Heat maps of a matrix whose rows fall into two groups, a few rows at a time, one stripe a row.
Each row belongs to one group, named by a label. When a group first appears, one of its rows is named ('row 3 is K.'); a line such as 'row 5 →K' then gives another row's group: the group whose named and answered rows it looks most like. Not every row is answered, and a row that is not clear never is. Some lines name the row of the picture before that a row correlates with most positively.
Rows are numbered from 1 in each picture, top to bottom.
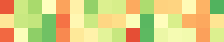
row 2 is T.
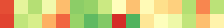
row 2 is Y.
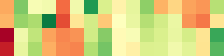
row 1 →T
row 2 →T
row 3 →Y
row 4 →Y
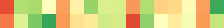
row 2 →T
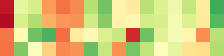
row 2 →Y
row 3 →T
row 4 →Y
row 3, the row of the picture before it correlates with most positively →2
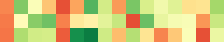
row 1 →Y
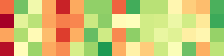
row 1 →Y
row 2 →Y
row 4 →Y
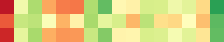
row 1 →Y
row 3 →Y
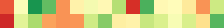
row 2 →Y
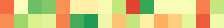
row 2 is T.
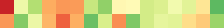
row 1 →Y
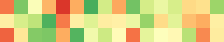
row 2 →T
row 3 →T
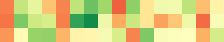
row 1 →Y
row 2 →T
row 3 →T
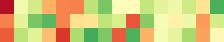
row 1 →Y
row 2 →T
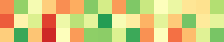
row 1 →Y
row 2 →Y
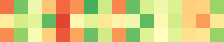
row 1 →Y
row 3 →Y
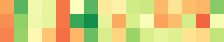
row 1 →T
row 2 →T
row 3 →Y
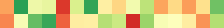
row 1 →T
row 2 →T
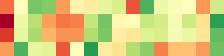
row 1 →T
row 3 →Y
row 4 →T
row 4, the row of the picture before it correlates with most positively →1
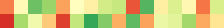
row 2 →Y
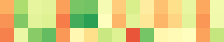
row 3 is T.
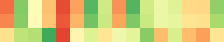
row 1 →Y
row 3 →T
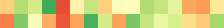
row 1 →T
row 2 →Y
